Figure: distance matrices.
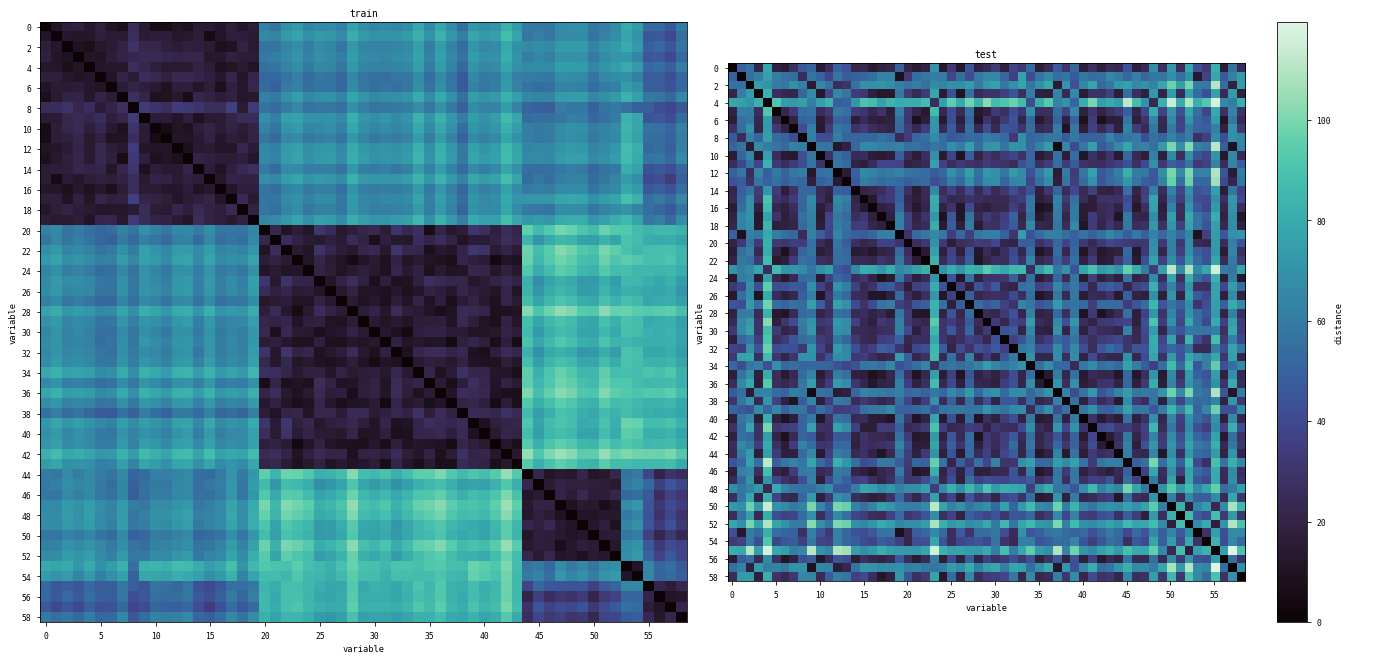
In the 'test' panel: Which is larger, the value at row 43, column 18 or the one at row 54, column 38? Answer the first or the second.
the second
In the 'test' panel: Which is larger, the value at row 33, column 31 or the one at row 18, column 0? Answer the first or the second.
the first
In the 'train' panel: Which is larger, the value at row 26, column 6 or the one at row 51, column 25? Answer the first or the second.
the second
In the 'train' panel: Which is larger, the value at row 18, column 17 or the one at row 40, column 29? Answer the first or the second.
the first
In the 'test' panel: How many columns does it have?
59
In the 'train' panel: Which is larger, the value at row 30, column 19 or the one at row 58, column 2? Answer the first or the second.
the first
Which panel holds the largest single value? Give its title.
test
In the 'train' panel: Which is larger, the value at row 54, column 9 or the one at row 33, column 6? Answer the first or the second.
the first
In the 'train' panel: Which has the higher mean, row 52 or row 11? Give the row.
52
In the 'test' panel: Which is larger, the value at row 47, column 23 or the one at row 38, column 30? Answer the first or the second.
the first
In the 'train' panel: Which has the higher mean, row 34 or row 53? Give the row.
53
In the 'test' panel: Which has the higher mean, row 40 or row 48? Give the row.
48
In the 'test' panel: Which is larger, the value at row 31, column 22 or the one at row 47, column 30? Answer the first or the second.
the second
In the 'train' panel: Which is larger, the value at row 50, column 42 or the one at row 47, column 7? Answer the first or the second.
the first
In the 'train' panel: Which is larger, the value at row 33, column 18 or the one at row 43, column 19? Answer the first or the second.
the second
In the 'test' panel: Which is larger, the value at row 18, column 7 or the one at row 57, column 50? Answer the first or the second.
the second
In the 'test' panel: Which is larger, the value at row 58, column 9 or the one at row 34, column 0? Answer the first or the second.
the first
